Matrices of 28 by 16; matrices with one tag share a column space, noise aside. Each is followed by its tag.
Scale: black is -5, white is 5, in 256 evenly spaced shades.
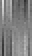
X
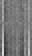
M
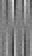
X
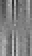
X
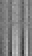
M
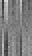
X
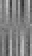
X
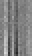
M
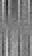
X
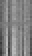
M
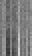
M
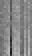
M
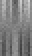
X
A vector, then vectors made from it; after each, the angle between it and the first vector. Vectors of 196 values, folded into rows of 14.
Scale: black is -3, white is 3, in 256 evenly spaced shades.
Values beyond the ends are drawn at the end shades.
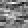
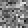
partly opposed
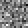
orthogonal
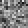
partly aligned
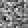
partly aligned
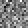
orthogonal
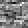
nearly opposite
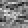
nearly parallel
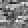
nearly opposite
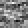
nearly parallel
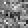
partly opposed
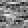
nearly parallel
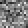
partly opposed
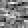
nearly parallel
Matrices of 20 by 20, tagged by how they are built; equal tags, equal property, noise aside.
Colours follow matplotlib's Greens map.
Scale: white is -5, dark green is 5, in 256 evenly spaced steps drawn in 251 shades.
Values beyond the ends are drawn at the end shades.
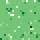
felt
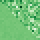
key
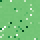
felt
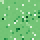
felt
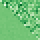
key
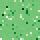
felt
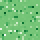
felt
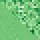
key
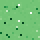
felt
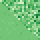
key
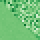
key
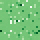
felt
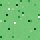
felt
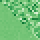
key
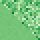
key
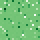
felt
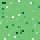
felt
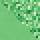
key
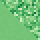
key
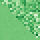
key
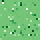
felt
